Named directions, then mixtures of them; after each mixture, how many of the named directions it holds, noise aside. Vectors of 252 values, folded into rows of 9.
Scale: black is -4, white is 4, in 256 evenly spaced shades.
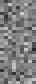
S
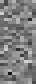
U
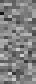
two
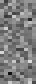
two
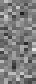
one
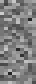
one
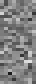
one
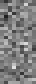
one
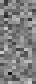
two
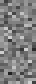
two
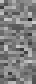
one
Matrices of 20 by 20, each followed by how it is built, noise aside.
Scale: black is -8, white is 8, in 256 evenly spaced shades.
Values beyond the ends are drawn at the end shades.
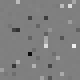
sparse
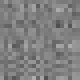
low rank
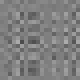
low rank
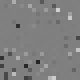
sparse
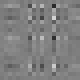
low rank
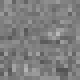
low rank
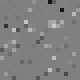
sparse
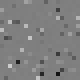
sparse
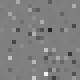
sparse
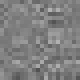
low rank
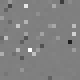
sparse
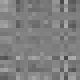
low rank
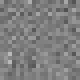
low rank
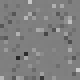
sparse
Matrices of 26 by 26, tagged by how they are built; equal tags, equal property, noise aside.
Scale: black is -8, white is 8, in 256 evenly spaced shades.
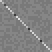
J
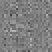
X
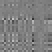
X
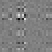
X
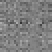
X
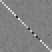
J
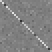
J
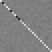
J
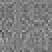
X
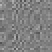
X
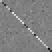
J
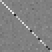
J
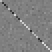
J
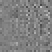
X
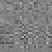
X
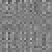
X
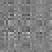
X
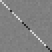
J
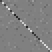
J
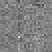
X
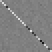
J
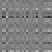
X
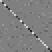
J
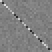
J
